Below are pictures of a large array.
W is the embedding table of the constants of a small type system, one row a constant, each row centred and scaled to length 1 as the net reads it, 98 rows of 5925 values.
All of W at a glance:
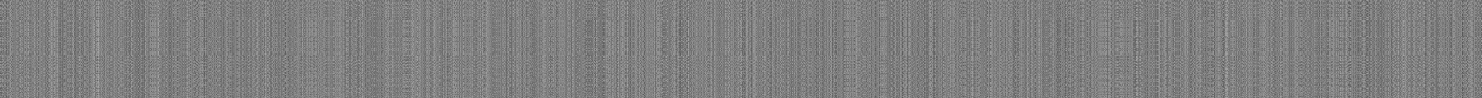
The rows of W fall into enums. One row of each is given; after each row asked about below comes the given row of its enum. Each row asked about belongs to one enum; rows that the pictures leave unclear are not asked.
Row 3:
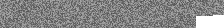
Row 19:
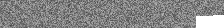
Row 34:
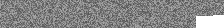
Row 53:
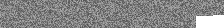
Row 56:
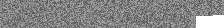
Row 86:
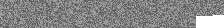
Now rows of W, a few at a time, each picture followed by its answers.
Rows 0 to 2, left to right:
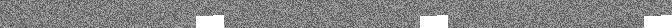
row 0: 19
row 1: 53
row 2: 3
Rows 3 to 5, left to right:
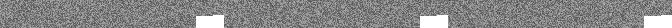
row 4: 86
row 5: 19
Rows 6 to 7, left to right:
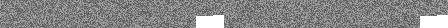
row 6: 34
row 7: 3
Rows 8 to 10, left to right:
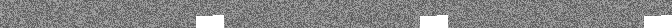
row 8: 86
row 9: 56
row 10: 53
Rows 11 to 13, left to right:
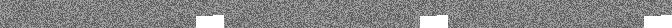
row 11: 3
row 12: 56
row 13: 3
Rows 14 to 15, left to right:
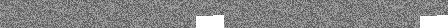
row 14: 53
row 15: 53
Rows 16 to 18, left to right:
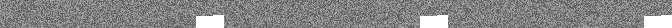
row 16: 3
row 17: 19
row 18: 34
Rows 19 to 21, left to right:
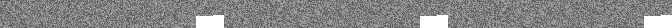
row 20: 86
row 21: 86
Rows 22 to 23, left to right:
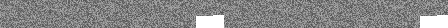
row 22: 53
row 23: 53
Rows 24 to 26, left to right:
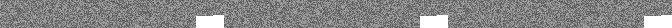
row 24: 34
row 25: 86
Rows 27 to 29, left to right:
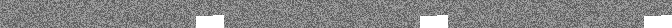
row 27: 56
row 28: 53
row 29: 34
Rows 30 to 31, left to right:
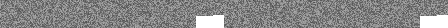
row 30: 34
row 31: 86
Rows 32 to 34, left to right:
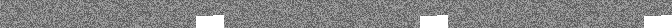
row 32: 34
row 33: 53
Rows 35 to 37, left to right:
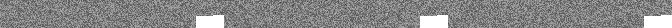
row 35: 53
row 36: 19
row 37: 3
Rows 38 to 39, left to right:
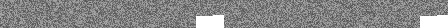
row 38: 86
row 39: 34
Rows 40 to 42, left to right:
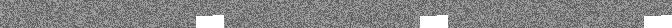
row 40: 86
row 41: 56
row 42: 34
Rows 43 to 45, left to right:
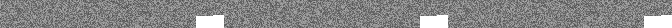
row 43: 34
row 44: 86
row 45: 34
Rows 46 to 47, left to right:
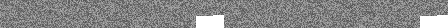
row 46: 53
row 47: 34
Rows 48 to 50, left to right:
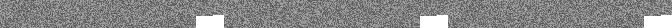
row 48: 3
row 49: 86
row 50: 3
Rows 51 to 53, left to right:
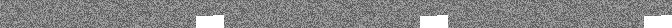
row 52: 34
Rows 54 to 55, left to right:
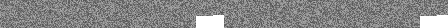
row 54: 53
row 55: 86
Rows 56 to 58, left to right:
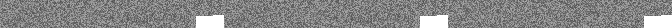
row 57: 56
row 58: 34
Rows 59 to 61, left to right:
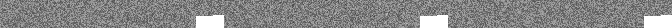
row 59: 56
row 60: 19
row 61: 86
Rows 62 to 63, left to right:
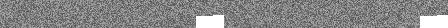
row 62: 3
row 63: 19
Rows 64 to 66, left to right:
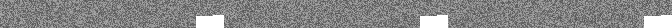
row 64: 86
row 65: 3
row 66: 56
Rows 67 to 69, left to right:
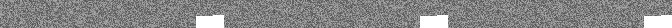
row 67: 86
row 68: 53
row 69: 53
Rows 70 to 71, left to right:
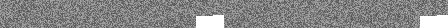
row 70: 3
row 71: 56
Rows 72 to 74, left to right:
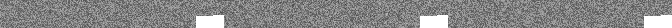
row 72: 53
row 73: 19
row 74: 86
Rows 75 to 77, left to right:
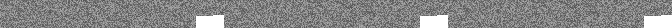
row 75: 53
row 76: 34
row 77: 34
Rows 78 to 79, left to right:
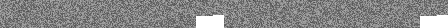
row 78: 3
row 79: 86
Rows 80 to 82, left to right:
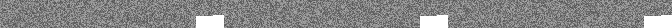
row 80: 56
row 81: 86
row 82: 34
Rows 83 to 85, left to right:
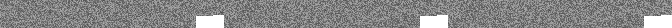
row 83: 53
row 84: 3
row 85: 3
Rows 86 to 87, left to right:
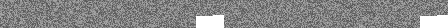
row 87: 34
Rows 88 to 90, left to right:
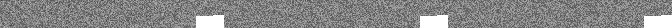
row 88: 19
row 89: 53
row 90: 34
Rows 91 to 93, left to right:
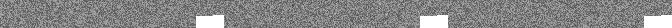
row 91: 86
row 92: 19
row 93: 34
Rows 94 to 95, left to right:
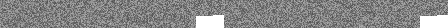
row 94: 56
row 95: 34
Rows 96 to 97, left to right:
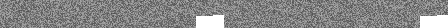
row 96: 3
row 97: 53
